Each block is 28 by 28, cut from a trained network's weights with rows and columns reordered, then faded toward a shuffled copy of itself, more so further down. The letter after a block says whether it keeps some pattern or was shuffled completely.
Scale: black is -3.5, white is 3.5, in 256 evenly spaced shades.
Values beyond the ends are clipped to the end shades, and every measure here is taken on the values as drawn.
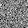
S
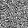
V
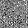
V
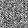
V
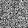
S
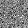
V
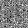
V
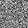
S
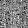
V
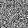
V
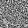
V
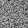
S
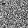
V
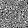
S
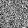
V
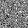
S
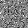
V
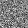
S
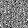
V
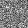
V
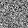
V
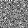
V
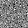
S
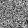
S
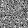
S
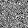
S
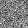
S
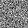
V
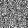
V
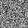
S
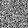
S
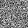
S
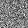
S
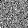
S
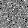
S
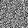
S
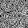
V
